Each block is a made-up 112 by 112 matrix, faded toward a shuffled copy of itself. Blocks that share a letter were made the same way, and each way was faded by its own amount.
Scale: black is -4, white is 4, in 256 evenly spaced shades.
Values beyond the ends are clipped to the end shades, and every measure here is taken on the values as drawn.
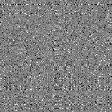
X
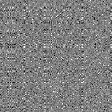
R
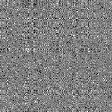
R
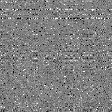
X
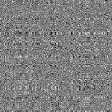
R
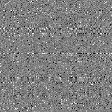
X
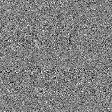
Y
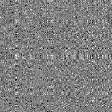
R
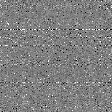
X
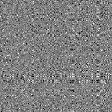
R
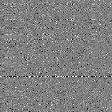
X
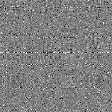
X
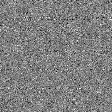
Y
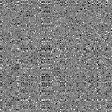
R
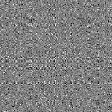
R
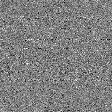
Y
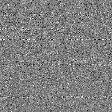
Y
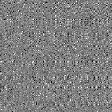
R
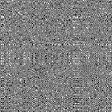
R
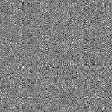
R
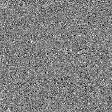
Y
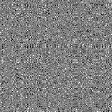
R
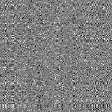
R
